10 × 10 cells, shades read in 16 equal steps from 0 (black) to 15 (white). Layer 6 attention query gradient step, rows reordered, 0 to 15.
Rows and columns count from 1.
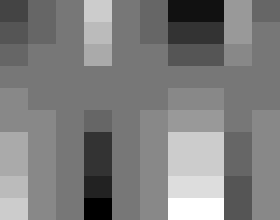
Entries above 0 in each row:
10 10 10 10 10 10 10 10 10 9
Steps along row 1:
up up up down down down same up down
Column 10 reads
6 7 7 7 7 8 8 8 8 8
